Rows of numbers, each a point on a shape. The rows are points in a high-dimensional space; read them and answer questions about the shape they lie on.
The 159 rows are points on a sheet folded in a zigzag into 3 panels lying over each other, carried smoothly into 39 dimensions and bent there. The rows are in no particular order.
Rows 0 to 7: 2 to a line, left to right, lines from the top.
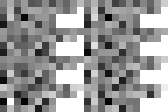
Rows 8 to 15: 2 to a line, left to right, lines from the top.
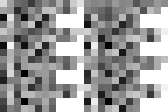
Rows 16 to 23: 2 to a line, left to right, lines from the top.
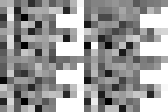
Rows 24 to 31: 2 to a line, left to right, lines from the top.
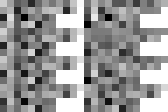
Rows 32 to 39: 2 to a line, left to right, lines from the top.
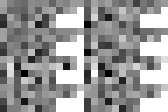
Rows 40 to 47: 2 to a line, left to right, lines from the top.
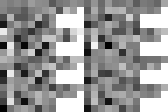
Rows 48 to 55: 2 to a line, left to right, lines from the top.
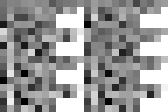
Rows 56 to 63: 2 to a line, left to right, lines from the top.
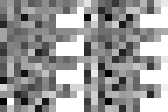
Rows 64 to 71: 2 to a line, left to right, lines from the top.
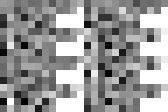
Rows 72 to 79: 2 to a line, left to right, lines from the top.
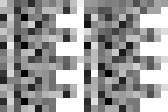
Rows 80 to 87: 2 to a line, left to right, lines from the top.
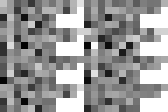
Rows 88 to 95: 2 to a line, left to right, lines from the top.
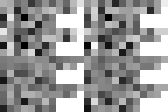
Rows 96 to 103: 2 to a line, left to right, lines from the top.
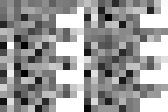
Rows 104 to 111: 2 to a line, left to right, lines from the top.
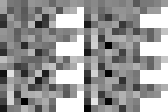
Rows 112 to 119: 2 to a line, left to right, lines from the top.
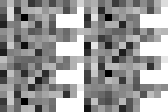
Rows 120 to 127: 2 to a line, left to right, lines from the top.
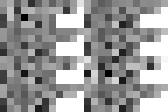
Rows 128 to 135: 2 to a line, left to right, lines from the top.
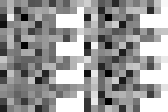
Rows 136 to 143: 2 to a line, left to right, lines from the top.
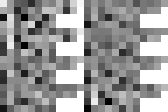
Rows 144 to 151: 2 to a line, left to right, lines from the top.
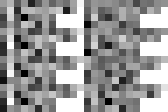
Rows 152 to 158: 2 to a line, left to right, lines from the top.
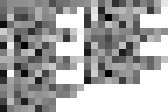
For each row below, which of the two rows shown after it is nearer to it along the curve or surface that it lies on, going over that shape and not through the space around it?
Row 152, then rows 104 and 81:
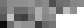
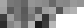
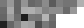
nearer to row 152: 104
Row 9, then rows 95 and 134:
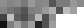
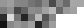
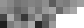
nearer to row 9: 95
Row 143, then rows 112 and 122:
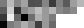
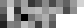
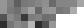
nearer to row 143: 112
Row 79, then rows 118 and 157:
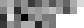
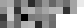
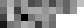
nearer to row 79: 157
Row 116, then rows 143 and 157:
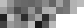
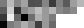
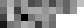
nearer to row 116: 157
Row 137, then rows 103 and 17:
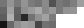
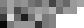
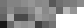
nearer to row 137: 17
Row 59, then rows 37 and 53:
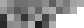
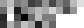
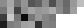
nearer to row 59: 53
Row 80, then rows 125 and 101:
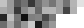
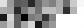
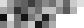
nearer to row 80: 125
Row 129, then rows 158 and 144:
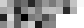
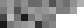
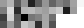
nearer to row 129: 144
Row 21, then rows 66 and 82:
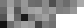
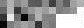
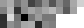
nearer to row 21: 82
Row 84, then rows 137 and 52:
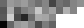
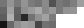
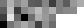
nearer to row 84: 52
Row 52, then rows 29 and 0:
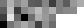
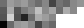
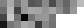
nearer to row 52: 29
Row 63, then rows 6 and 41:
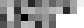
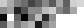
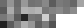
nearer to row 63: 41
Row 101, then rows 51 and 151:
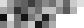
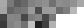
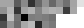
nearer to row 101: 151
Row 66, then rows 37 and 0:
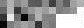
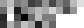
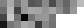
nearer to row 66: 37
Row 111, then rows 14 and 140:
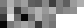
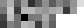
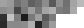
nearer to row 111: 140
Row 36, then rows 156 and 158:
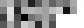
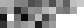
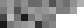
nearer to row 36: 158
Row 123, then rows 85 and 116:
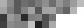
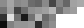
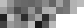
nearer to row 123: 116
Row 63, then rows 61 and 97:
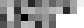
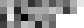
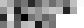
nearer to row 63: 97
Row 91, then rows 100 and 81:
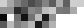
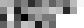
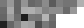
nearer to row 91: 100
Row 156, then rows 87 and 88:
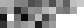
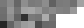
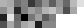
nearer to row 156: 88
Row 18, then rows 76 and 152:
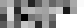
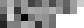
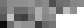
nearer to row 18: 76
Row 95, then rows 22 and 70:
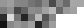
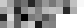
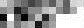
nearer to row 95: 70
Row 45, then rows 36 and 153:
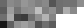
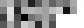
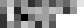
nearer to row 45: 153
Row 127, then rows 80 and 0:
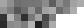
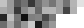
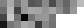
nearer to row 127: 0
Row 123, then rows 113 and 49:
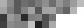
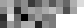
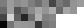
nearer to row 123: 113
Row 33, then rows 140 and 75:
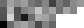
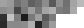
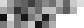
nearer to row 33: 140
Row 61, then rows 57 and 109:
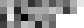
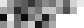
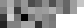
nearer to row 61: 109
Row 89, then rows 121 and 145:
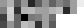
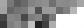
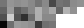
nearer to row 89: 121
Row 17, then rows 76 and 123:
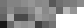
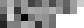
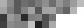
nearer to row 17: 76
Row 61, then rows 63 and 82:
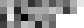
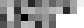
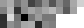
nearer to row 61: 82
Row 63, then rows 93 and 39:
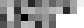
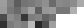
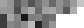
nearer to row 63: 39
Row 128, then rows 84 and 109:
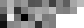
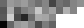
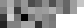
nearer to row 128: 84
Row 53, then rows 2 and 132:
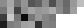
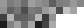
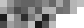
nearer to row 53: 132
